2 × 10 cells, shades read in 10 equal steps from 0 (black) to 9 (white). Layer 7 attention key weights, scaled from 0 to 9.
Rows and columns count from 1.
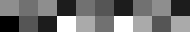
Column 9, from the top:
5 3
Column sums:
5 7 6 10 10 7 10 10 8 7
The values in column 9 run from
3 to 5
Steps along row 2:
up down up down down up down down up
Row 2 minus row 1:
-5 -1 -4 8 2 1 8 2 -2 5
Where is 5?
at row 1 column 1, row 1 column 3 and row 1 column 9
